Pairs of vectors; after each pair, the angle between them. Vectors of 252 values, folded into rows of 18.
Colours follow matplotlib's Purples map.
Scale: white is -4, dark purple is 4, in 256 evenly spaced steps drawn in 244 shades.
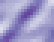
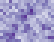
partly aligned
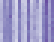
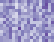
partly aligned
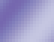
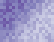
nearly parallel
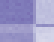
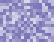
orthogonal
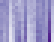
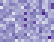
orthogonal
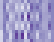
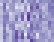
nearly parallel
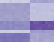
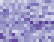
partly aligned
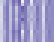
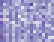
partly opposed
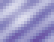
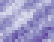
nearly parallel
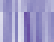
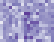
partly aligned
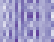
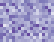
orthogonal
